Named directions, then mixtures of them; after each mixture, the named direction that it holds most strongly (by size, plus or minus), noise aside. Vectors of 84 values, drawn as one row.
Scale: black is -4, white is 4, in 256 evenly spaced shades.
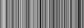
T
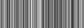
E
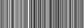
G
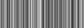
E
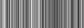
E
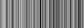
T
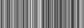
E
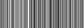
G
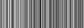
G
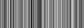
E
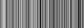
T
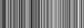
T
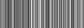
G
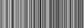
G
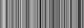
T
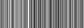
G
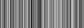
E
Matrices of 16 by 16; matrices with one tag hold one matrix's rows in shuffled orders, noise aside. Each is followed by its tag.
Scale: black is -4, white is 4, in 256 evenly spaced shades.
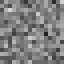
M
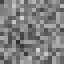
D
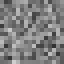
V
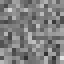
M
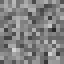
V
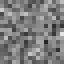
M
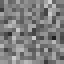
V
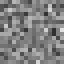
M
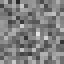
D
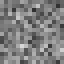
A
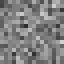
A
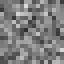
A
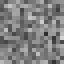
M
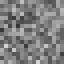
D
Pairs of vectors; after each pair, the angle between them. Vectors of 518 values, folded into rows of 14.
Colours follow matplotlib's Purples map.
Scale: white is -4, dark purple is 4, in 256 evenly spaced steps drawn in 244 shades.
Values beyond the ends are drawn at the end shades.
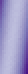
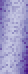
nearly parallel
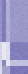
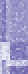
nearly parallel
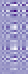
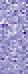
partly aligned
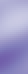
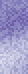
nearly opposite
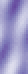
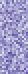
orthogonal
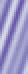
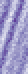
nearly parallel
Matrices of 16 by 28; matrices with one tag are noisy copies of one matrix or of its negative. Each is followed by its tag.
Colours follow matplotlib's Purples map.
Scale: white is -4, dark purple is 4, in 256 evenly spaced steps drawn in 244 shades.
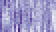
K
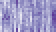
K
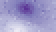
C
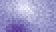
C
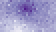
C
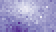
C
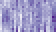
K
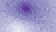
C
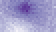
C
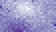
C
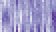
K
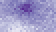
C
